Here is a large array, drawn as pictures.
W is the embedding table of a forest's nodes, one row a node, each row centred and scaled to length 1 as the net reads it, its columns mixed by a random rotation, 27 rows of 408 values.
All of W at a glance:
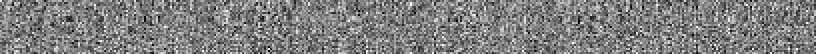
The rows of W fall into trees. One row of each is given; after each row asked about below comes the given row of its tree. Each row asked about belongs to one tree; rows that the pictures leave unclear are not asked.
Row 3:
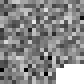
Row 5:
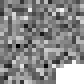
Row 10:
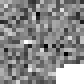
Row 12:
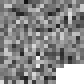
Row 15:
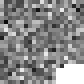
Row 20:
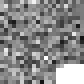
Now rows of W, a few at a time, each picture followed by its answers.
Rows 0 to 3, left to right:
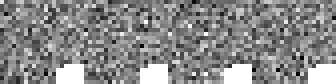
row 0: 3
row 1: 12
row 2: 12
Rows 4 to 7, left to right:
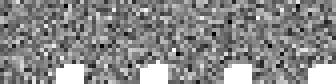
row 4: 3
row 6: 20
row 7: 5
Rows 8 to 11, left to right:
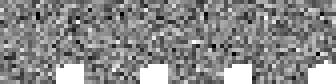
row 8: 10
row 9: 10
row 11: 5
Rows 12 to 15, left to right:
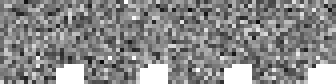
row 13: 15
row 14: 10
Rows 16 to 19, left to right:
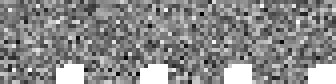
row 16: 10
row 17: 3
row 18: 5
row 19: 12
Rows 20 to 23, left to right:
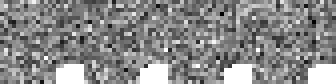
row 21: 15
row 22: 12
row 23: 20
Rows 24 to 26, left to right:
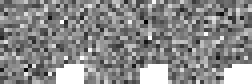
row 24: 3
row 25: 20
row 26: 12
